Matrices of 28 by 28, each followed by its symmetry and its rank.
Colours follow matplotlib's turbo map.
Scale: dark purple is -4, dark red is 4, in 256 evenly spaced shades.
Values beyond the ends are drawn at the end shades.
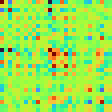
symmetric, rank three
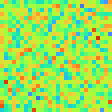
antisymmetric, full rank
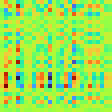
neither, rank two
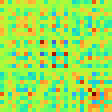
symmetric, rank three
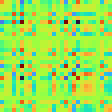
symmetric, rank two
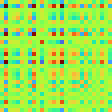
symmetric, rank two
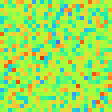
antisymmetric, full rank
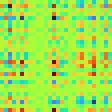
neither, rank two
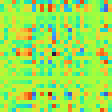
neither, rank three
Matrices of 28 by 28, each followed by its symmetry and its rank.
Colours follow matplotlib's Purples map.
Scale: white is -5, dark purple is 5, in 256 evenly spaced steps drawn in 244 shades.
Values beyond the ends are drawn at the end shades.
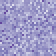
antisymmetric, full rank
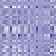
neither, rank two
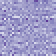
neither, rank five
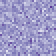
antisymmetric, full rank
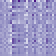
neither, rank two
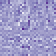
neither, rank five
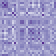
symmetric, rank three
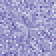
antisymmetric, full rank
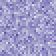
antisymmetric, full rank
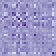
symmetric, rank three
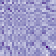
symmetric, rank three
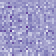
neither, rank five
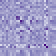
symmetric, rank three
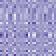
neither, rank two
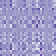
neither, rank two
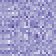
neither, rank five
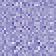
neither, rank five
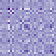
symmetric, rank three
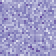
antisymmetric, full rank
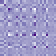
symmetric, rank three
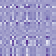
neither, rank two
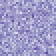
antisymmetric, full rank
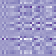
neither, rank two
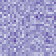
neither, rank five
